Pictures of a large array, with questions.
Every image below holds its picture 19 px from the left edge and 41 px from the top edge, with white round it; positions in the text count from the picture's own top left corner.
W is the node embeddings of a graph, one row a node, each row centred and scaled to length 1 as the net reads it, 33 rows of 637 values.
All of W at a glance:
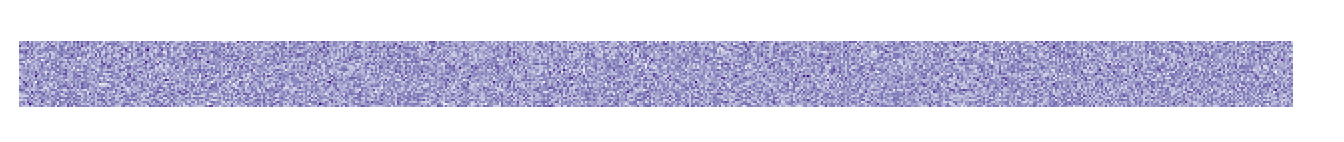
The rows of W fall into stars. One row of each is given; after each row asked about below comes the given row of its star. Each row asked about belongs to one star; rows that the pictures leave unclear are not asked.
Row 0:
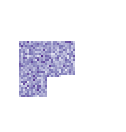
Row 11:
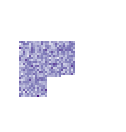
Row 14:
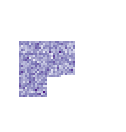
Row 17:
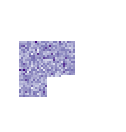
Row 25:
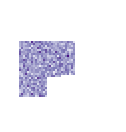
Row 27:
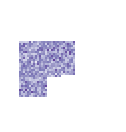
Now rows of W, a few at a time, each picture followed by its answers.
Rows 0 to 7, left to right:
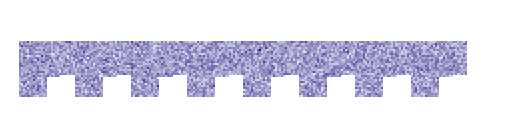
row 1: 25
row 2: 0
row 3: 27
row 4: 14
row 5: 0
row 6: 25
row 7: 25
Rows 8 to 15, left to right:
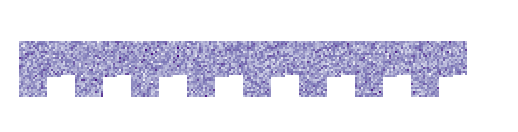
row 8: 14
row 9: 11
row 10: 14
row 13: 27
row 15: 25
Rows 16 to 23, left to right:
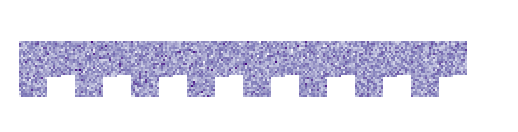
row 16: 0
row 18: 0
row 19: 27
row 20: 25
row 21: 0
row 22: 0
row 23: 25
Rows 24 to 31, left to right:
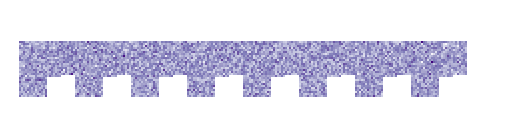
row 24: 11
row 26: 17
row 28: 14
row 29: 17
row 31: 14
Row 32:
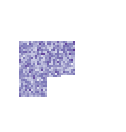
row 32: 27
